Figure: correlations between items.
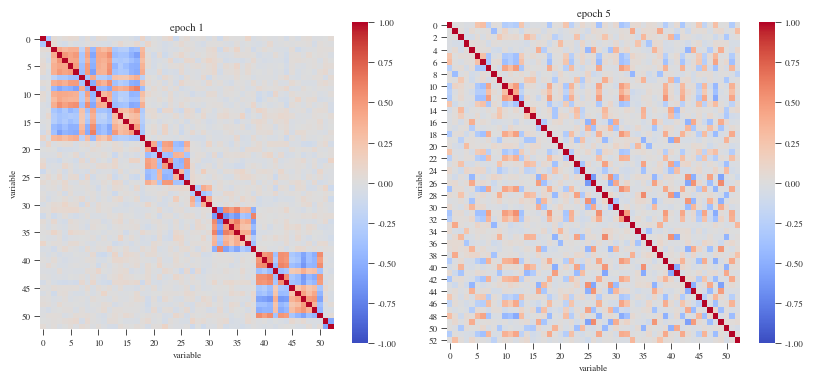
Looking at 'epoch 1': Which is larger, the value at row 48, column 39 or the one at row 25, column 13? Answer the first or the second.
the second
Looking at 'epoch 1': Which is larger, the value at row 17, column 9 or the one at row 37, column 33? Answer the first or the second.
the first
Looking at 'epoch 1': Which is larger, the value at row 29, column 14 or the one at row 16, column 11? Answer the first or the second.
the first
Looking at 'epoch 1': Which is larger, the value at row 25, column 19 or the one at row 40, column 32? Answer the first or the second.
the second
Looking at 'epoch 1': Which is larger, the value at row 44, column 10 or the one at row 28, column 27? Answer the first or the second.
the first
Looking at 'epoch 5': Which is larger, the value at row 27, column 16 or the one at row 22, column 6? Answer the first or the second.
the first
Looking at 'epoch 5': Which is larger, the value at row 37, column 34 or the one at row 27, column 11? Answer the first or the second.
the second
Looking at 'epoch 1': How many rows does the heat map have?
53
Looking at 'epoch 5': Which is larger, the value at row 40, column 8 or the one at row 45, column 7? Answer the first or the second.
the first
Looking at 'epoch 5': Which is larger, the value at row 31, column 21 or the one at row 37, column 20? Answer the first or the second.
the second
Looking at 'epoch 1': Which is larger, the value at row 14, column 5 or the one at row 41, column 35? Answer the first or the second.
the second
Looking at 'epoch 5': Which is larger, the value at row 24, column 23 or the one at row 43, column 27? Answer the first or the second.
the second
